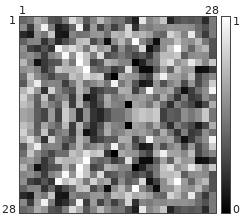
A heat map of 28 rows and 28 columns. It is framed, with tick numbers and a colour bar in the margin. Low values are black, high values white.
On average the colour sits 50% of the way up the scale. No overall slope runs across the table. It is mirror symmetric from top to bottom. No seam splits the table.
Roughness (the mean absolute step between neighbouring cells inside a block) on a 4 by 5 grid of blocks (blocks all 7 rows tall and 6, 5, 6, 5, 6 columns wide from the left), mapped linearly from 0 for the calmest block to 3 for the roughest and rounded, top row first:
2 3 2 1 0 / 1 2 2 2 1 / 1 2 2 2 1 / 2 3 2 1 0
